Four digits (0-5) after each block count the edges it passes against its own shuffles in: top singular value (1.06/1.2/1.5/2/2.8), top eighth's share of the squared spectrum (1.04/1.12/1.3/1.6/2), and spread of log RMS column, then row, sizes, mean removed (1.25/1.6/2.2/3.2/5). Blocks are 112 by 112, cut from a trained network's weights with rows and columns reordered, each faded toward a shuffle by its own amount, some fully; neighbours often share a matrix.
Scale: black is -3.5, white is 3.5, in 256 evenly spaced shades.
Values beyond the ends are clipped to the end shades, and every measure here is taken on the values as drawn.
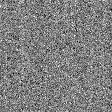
2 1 0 0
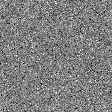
0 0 0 0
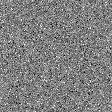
0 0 0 0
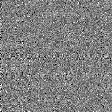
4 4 2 2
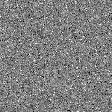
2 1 0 0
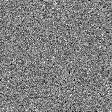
2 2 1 0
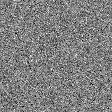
0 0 0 0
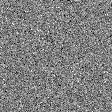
0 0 0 0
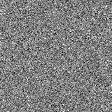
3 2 0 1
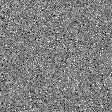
2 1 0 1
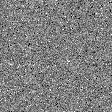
0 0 0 0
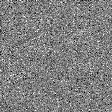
3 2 1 1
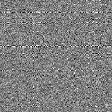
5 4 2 3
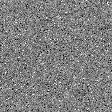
3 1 0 1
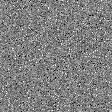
2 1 0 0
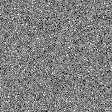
2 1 0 0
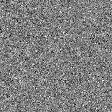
2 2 0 1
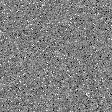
1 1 0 0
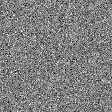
2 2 0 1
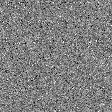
1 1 0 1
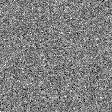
2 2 0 1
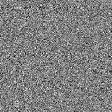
3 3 1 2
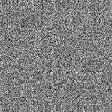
4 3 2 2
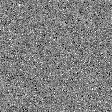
2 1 0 0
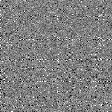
4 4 2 3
